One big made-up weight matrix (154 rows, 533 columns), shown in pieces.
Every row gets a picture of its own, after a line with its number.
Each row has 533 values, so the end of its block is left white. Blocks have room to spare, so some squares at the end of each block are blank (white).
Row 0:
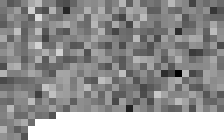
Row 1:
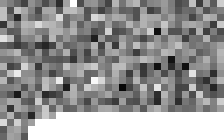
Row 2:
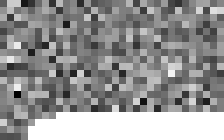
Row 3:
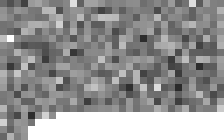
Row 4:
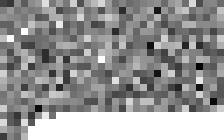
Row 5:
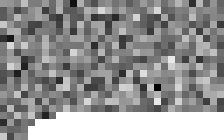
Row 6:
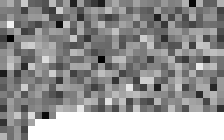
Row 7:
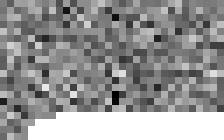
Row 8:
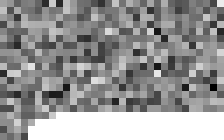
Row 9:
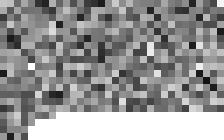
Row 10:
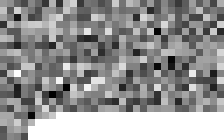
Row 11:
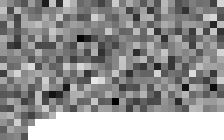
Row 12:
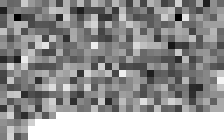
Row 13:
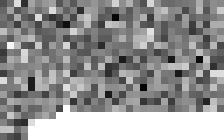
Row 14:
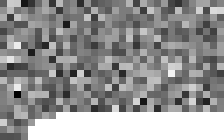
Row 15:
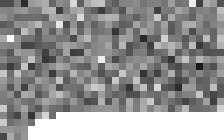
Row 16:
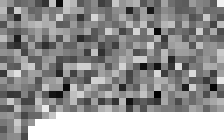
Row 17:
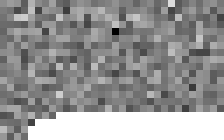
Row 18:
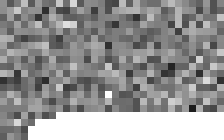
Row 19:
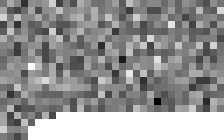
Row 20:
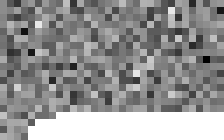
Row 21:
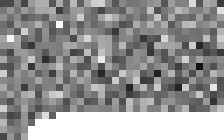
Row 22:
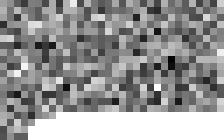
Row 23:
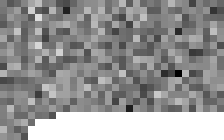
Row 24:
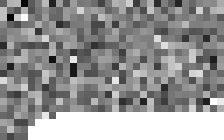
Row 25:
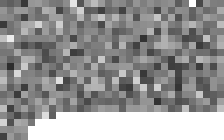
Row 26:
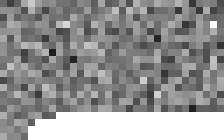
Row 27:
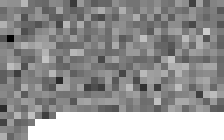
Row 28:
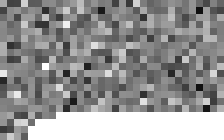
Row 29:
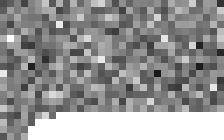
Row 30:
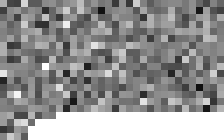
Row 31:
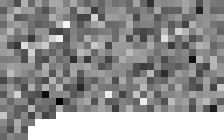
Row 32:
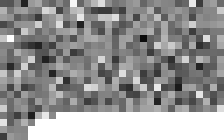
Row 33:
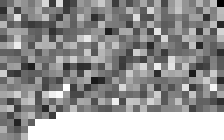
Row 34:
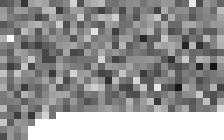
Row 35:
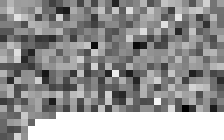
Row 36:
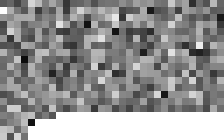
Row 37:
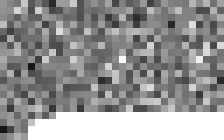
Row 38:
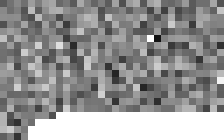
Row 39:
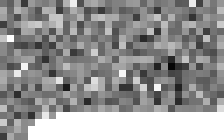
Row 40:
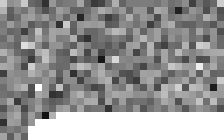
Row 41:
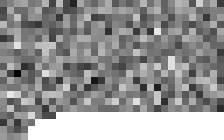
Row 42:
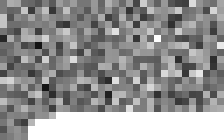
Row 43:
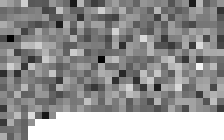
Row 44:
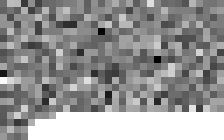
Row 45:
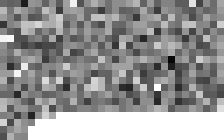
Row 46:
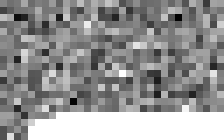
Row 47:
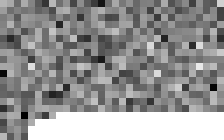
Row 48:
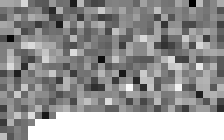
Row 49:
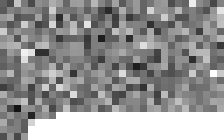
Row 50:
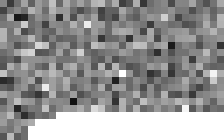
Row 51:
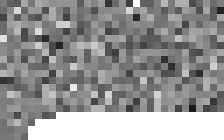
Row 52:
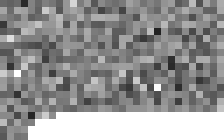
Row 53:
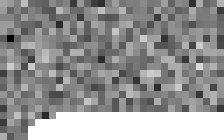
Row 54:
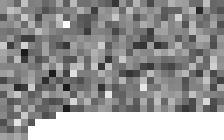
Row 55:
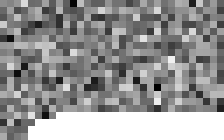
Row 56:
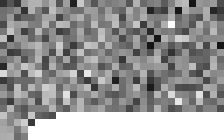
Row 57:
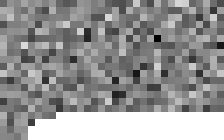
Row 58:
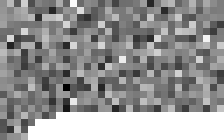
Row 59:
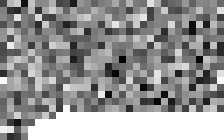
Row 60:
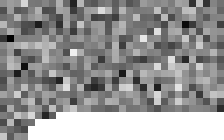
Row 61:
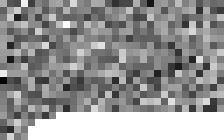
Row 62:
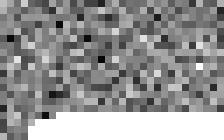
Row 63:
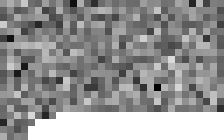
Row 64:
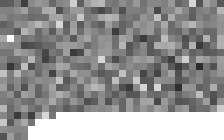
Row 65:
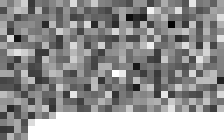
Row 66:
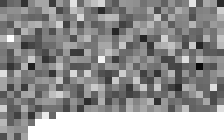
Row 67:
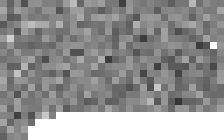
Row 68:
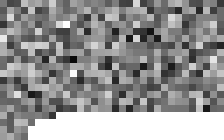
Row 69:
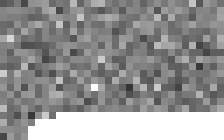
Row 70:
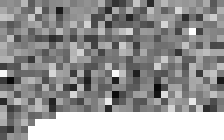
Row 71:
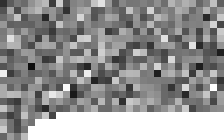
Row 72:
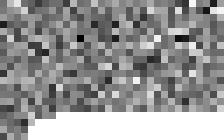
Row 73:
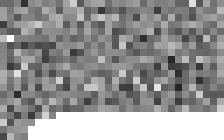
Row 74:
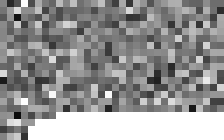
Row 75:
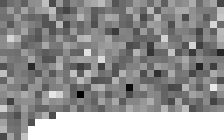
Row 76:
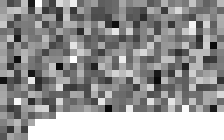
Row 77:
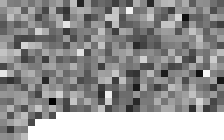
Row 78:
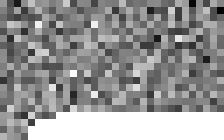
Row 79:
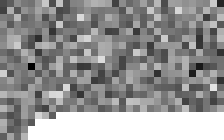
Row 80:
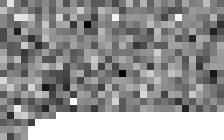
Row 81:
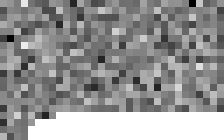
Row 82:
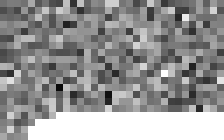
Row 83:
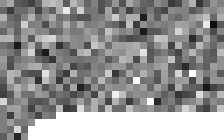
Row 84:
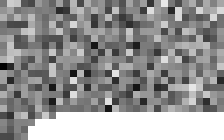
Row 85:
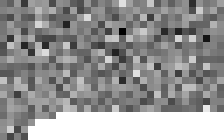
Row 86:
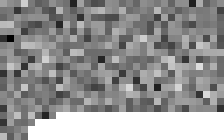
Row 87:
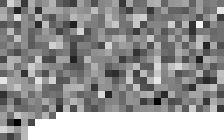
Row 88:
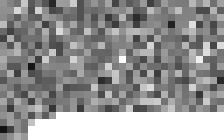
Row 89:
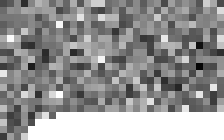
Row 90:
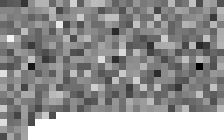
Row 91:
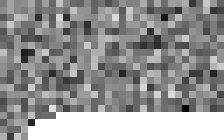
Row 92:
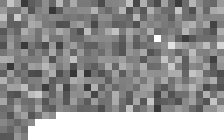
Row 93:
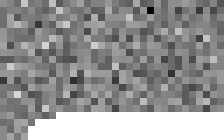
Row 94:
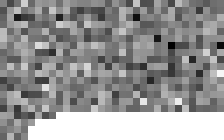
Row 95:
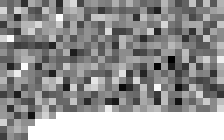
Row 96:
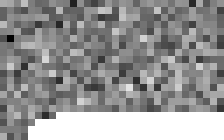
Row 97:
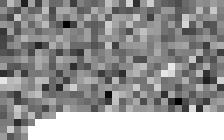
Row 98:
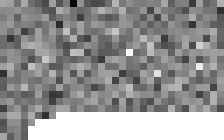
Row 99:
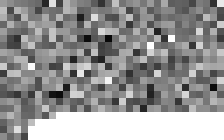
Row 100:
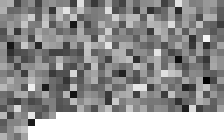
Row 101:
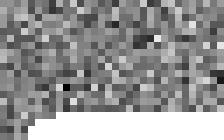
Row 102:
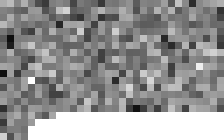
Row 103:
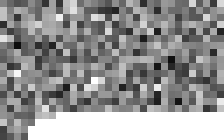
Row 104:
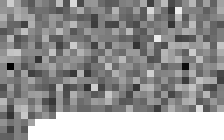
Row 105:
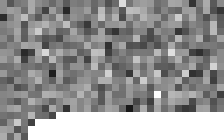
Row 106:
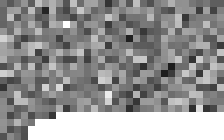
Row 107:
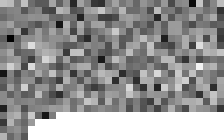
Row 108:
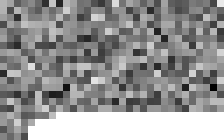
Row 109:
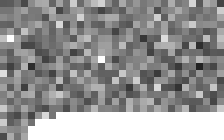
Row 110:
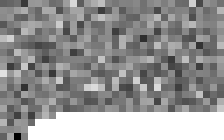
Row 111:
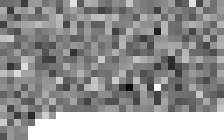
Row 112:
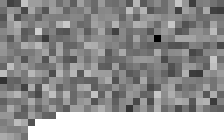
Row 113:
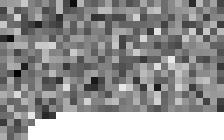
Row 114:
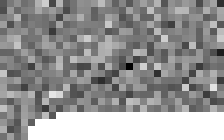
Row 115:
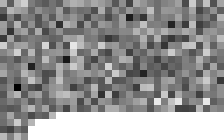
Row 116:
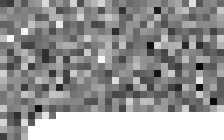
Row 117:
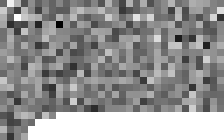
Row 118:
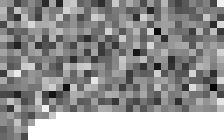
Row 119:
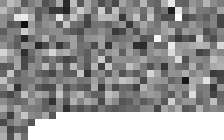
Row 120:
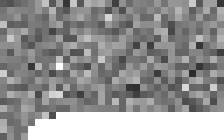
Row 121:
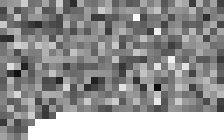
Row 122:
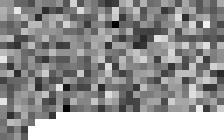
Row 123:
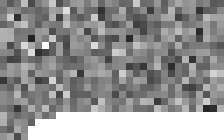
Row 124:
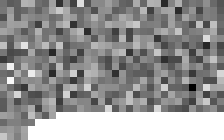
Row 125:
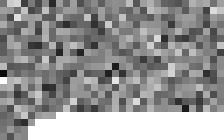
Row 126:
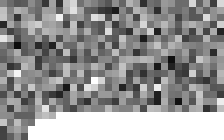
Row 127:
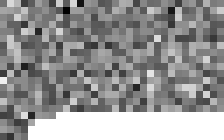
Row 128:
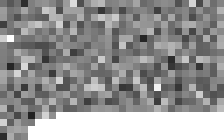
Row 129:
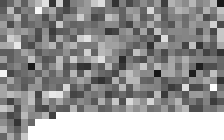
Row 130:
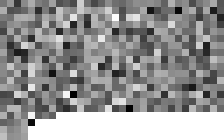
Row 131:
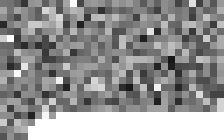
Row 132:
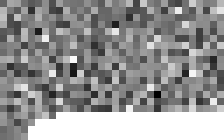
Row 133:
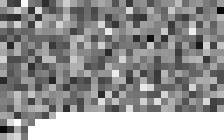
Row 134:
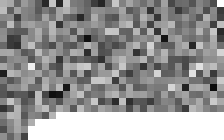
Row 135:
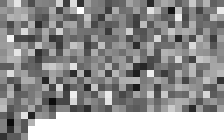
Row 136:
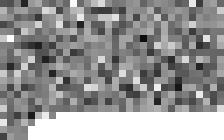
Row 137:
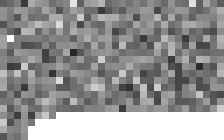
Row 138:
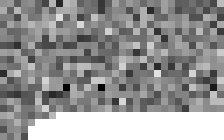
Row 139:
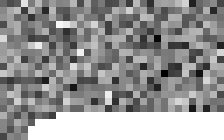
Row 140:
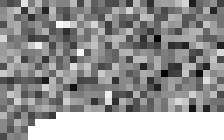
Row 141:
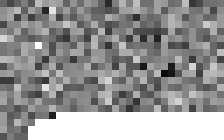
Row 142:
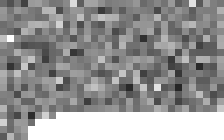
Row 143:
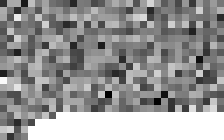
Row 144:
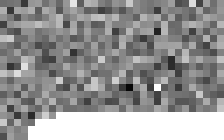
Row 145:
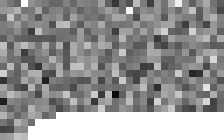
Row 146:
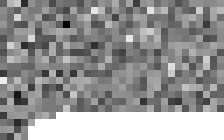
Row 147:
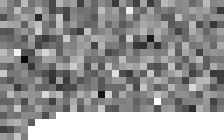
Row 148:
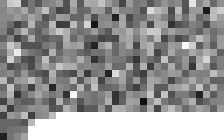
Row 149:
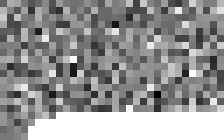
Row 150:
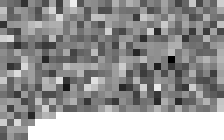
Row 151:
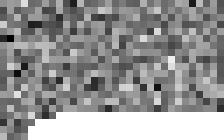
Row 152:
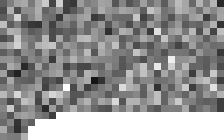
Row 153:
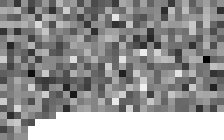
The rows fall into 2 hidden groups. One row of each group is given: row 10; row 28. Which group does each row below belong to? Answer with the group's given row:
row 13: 28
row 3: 10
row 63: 10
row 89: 10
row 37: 28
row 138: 10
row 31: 28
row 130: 28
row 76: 28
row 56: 28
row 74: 28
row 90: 10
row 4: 10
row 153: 28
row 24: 28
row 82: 28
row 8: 10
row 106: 28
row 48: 10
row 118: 10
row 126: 10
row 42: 28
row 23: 28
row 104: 28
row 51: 28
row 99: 10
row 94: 28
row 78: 28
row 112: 28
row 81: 10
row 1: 10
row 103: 10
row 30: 28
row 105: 28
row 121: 10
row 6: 10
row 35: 28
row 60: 10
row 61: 28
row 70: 28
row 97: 28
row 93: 28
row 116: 10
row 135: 28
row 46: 28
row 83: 28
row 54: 28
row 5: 10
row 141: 28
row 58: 28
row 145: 28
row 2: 28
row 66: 10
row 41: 10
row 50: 28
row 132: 28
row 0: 28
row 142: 10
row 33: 10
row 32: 10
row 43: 10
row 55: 10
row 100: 28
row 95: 10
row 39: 10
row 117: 28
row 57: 28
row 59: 28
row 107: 10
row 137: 10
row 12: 28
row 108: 10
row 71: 10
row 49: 28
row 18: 28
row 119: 28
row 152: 10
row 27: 10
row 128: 10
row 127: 28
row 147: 28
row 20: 28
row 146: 28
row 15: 10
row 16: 10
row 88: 28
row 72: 28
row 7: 28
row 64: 10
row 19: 28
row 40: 10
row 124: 28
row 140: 28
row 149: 28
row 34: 10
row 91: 28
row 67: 10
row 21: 10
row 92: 28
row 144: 10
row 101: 28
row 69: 10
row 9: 10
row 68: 28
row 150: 10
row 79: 10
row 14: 28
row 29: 10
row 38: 28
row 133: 28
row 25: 10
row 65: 28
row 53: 10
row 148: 28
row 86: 10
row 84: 28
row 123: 28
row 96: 10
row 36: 28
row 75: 10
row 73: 10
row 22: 10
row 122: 28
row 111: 10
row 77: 28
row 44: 28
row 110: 10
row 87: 28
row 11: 10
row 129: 10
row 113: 10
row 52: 10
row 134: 10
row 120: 10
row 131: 10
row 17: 28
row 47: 10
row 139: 28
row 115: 28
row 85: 28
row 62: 10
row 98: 10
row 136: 10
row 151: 10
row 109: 10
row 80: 28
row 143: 28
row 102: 10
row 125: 28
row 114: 10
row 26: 28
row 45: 10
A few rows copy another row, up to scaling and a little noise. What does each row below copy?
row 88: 37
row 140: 139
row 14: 2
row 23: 0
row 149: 132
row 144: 111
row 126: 103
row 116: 4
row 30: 28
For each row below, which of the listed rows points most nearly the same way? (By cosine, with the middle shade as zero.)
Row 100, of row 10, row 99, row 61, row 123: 123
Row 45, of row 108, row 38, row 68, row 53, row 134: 108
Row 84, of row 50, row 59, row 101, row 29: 101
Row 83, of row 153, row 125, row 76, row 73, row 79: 153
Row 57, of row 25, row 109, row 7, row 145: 145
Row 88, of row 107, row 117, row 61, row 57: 61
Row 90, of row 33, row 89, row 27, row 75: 89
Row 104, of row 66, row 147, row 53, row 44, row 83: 147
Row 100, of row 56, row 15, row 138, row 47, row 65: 56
